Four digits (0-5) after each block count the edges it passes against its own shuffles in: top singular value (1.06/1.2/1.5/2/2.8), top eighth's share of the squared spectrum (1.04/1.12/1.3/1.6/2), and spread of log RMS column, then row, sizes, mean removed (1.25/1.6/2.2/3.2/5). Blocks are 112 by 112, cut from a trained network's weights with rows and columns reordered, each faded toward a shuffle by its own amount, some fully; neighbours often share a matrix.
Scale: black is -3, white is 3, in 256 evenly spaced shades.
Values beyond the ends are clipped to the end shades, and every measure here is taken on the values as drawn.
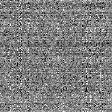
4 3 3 0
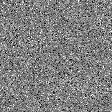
0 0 0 0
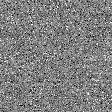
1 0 0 0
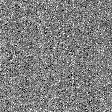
1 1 0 0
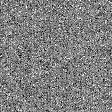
1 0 0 0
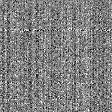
4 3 1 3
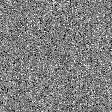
0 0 0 0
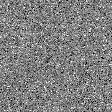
0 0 0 0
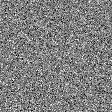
0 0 0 0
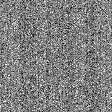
2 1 0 1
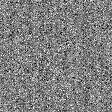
1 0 0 0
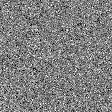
0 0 0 0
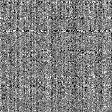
4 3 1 3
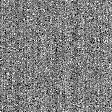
3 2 0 1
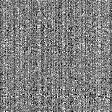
4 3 1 3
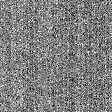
3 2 0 1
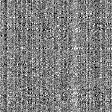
4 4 1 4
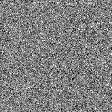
2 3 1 1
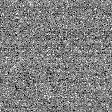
2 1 1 0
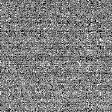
3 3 3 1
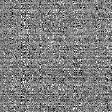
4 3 4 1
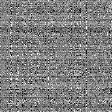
4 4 4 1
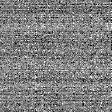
4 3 3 1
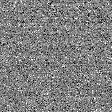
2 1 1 0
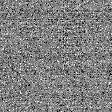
2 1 2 0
